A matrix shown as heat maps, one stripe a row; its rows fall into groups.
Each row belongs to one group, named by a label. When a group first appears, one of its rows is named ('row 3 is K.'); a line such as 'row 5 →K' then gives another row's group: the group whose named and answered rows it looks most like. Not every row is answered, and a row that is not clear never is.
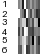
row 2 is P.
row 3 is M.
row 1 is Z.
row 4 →Z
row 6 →M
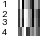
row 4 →M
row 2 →Z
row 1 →Z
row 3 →Z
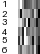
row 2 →M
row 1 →P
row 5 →Z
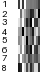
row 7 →P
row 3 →P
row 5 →M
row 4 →Z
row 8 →M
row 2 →M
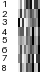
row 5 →M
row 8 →M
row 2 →M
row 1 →P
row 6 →M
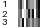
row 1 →M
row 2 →M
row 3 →Z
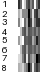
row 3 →P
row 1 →M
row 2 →P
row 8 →P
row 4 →P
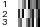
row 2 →Z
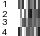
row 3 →P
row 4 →M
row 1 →Z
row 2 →P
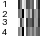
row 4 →Z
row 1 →M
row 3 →M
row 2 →Z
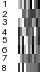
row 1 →P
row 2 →P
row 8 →Z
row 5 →Z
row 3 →P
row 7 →P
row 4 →M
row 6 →Z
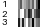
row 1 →M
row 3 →Z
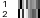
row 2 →Z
